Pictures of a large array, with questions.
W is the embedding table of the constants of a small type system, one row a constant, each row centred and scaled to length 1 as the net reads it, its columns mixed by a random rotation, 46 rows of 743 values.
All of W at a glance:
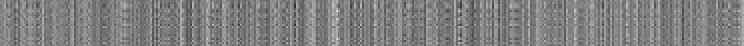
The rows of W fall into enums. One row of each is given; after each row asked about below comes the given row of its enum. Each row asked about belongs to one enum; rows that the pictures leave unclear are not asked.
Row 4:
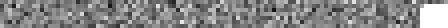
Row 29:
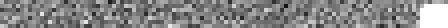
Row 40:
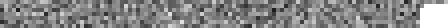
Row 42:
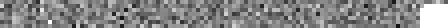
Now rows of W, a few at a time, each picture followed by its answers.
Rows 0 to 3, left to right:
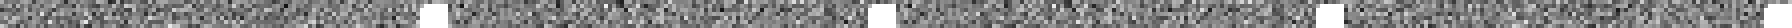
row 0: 29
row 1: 4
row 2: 4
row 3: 40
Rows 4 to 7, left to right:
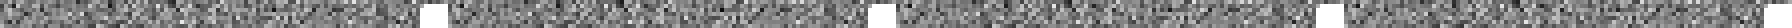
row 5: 4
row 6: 4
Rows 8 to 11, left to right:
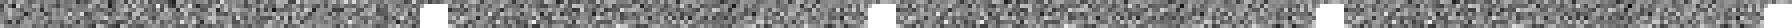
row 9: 29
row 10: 29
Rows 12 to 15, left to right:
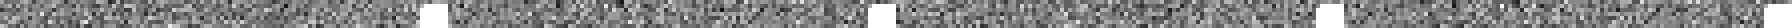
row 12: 29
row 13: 4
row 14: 40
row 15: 4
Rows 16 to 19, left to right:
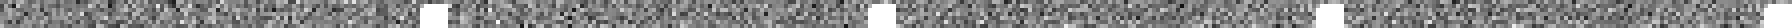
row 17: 42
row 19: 29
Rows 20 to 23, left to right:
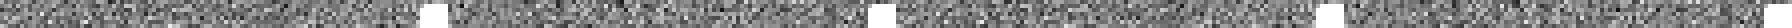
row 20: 29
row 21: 4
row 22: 29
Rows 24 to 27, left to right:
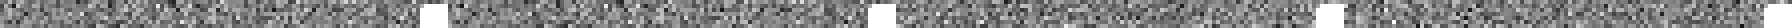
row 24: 4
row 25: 4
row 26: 29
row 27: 42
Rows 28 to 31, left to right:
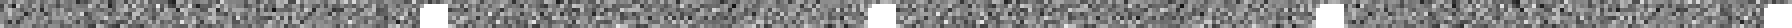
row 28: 4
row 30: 29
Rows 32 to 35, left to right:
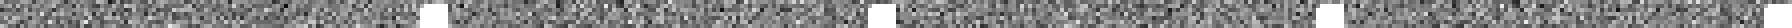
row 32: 29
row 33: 4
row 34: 40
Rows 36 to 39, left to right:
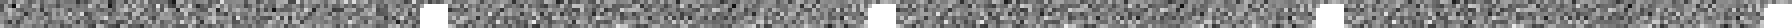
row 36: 4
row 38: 29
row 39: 29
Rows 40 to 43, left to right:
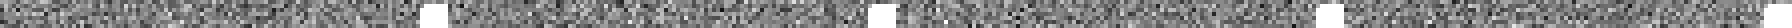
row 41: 4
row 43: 29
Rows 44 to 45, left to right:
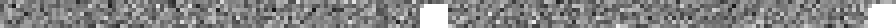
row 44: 4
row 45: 29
